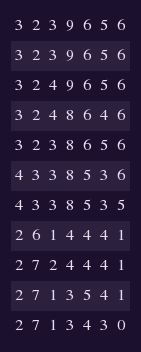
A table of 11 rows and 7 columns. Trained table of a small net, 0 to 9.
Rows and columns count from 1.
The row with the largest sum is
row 3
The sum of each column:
31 43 28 73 57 45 44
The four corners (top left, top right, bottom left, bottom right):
3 6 2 0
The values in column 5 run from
4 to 6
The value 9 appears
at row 1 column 4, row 2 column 4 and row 3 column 4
